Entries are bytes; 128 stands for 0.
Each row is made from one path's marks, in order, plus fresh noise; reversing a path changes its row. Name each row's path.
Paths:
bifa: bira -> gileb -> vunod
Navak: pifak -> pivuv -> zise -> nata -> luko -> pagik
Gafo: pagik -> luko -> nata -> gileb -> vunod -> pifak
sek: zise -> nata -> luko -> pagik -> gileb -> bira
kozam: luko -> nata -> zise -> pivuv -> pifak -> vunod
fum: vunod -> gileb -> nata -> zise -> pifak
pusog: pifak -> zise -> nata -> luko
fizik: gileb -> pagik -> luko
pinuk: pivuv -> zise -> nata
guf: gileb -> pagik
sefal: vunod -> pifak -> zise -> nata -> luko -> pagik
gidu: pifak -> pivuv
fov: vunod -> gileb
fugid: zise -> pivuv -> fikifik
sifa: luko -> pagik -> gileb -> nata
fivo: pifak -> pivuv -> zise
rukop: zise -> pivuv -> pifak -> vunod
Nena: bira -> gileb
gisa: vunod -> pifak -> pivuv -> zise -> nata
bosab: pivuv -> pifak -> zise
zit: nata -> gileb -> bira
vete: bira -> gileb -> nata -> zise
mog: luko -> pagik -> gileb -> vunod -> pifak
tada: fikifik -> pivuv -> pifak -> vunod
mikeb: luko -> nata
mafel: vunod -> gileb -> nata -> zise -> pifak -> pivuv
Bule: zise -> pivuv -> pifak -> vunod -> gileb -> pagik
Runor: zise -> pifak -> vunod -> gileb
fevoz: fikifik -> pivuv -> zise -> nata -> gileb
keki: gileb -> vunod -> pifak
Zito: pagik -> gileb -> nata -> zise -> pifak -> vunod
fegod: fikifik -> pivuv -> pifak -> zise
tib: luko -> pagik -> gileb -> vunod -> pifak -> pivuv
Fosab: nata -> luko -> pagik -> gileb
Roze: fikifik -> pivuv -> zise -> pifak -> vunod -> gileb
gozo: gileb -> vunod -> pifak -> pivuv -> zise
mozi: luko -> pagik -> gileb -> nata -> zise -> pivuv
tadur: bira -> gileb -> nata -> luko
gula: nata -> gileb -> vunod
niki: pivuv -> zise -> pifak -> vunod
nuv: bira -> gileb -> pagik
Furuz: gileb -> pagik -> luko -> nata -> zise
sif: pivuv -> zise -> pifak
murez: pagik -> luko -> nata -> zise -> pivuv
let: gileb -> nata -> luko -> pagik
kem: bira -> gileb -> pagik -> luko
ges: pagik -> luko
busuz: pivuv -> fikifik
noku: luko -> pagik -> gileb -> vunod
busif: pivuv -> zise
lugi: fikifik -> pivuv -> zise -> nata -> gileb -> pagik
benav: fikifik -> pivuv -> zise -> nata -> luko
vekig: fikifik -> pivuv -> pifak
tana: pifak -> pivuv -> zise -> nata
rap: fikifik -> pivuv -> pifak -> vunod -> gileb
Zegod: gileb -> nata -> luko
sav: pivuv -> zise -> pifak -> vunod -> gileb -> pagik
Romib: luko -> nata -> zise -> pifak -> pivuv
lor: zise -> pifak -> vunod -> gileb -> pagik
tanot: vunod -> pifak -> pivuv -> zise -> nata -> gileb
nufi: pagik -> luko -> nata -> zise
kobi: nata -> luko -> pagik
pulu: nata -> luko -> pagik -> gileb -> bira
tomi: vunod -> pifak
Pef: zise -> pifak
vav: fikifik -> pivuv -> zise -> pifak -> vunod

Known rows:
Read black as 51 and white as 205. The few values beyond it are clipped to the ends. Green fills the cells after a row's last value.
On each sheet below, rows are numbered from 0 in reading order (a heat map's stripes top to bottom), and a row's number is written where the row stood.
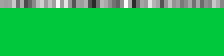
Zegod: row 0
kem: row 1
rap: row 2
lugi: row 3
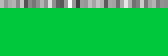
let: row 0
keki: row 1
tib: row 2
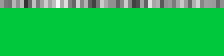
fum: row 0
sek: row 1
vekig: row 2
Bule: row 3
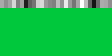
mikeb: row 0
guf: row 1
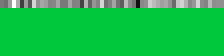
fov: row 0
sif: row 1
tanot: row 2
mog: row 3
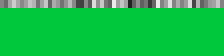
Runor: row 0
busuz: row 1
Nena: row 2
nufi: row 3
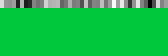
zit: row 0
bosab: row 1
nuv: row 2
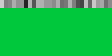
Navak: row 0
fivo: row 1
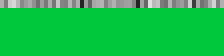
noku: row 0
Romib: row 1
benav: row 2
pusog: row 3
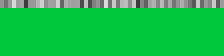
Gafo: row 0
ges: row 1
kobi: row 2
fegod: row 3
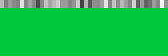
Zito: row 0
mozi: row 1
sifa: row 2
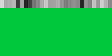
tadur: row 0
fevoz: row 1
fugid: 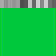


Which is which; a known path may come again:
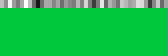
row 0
guf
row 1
Pef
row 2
lor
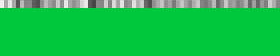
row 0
pulu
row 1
fizik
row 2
Furuz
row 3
sav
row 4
lugi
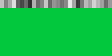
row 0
bifa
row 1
gozo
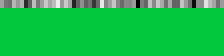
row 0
fum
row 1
Nena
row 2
pinuk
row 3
gisa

